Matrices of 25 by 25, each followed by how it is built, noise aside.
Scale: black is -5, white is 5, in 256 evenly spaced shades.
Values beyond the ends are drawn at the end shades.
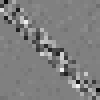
banded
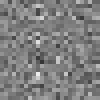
low rank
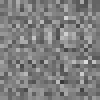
low rank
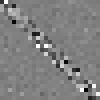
banded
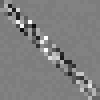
banded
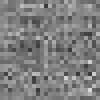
low rank
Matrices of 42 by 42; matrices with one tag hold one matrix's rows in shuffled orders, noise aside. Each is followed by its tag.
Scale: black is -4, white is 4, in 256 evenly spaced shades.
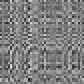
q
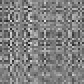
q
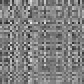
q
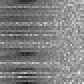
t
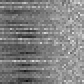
t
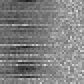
t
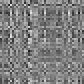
q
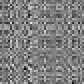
q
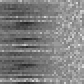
t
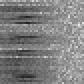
t
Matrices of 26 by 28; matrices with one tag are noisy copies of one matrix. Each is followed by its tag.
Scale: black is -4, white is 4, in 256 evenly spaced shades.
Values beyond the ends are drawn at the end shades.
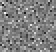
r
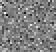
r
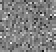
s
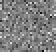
s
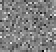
s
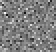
r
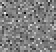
r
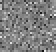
s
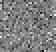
s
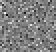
r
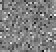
s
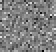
s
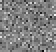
s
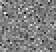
r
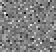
r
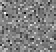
r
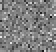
s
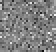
s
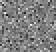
r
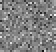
s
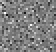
r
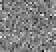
s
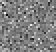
r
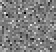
r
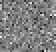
s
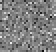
s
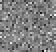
s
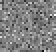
s
